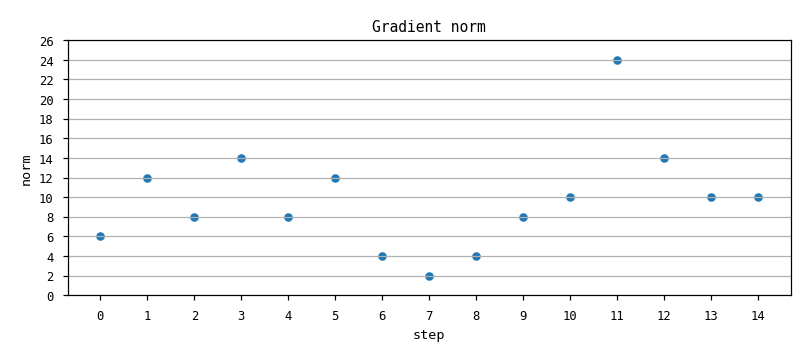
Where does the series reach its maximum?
11
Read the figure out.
Title: Gradient norm
x-axis: step, ticks 0 1 2 3 4 5 6 7 8 9 10 11 12 13 14
y-axis: norm, ticks 0 2 4 6 8 10 12 14 16 18 20 22 24 26
Values:
6 12 8 14 8 12 4 2 4 8 10 24 14 10 10
